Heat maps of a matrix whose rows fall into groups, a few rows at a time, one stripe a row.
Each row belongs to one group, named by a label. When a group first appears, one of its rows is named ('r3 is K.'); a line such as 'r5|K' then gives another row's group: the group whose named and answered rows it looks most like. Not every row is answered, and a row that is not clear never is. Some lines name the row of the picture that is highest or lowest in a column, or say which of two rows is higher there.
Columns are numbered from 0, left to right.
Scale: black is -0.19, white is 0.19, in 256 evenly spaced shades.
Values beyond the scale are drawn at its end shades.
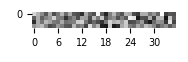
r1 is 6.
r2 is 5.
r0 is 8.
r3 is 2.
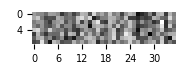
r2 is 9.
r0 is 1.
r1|5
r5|5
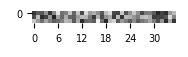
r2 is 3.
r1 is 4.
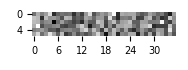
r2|8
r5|6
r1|3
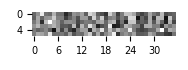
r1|6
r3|2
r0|2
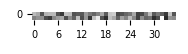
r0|3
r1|9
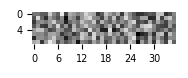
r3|4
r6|6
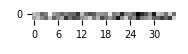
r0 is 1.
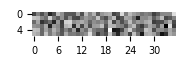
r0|9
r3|3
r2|4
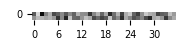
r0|4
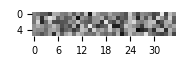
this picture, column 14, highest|3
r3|2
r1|6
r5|4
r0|9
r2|4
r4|1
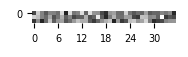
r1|8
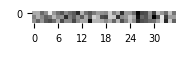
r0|1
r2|1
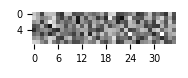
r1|2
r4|5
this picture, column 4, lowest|3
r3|9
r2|6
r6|3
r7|8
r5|9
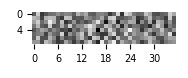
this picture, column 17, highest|7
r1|3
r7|3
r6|4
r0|4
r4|2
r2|6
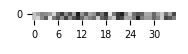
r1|8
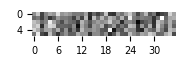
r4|1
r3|6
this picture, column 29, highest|5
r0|4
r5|4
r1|9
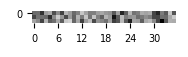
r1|9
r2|3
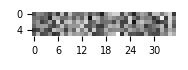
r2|4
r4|9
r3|5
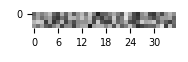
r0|5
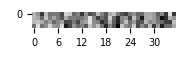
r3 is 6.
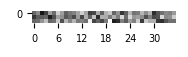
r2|2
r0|4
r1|9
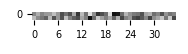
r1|1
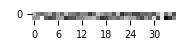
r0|1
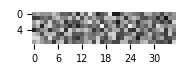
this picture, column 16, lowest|0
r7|8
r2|8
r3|6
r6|8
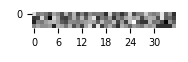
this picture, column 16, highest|3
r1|2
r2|6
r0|2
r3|8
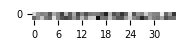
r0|2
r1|2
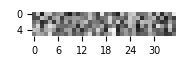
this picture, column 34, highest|3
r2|4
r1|2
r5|8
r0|6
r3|6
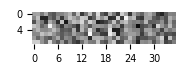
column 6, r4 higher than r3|Yes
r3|1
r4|2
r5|2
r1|4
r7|8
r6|1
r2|5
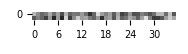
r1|4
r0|1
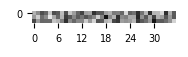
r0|5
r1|6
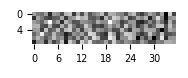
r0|3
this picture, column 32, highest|6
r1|5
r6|9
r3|5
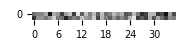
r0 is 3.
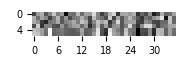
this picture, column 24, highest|3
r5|1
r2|4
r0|9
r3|4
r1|1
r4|1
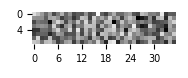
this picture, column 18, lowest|7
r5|9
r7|3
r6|4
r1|1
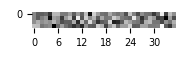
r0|9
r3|8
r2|2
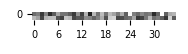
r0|9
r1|3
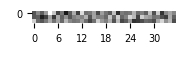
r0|6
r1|4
